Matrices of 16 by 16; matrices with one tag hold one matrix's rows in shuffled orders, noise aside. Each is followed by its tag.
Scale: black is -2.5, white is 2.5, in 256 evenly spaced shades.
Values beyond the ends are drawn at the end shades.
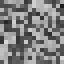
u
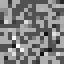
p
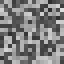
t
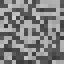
t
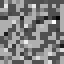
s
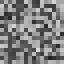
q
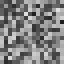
q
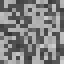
u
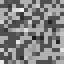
q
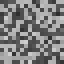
p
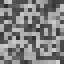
t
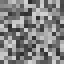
u
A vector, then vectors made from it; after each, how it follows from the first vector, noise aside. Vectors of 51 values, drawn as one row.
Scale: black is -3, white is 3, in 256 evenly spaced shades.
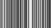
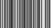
wrapped around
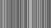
shrunk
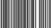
wrapped around
